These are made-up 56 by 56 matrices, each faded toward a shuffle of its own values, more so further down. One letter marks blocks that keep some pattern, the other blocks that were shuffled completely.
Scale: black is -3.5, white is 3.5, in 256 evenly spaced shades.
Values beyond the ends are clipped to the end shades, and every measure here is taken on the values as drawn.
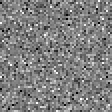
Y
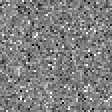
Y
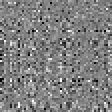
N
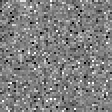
Y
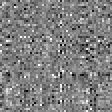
N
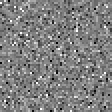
Y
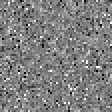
Y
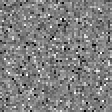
Y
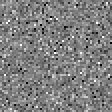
Y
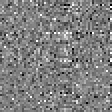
N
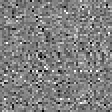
N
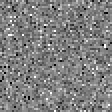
Y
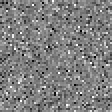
Y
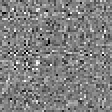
N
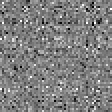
N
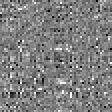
N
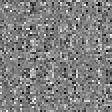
N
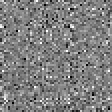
N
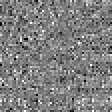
N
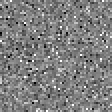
Y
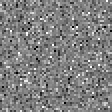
Y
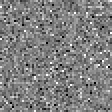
Y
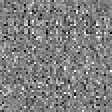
N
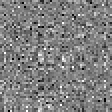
N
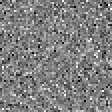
Y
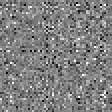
N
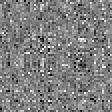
N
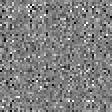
N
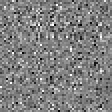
N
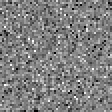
Y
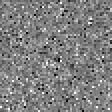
Y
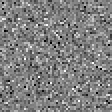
Y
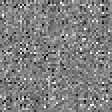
N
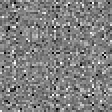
N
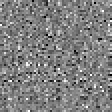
N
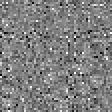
N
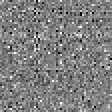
N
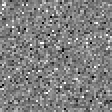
Y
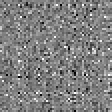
N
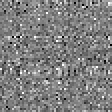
N
